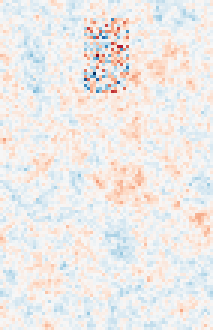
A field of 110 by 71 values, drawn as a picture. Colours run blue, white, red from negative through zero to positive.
Overall the values sit about 50% of the way up the scale. No regular stripes run through it. The top middle is the roughest part. In the top middle lies a patch that is rougher than the rest. The distribution is heavy-tailed on both sides. The halves do not mirror each other. There is no overall slope.
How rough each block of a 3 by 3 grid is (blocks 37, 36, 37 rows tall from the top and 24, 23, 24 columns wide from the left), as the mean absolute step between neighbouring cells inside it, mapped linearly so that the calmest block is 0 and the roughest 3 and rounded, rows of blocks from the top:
0 3 0
0 0 0
0 0 0
